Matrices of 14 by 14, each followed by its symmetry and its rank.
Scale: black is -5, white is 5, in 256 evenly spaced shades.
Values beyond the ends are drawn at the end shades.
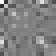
symmetric, rank three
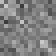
symmetric, rank three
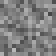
antisymmetric, full rank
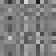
neither, rank two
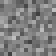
antisymmetric, full rank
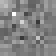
symmetric, rank three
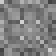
symmetric, rank three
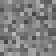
antisymmetric, full rank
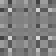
symmetric, rank one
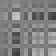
symmetric, rank one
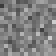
neither, full rank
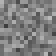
neither, full rank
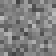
antisymmetric, full rank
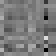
neither, rank two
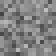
neither, full rank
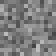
neither, full rank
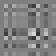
symmetric, rank one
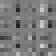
neither, rank two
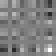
symmetric, rank one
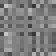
neither, rank two
